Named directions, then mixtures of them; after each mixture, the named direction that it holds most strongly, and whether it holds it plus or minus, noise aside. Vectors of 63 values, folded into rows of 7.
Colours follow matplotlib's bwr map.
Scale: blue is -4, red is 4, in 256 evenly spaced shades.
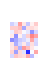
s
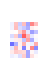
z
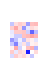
s, plus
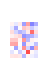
z, minus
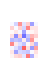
z, minus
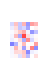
z, plus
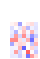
s, minus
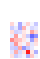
s, minus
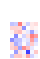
s, plus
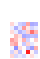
s, minus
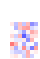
z, minus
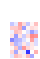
s, plus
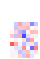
z, minus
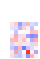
s, minus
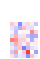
s, minus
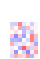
s, plus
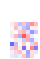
z, plus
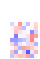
s, plus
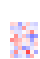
s, minus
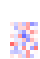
z, minus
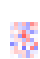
z, plus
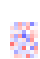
z, minus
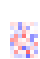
s, minus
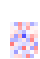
z, minus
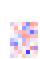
z, plus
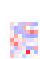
s, minus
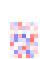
s, plus
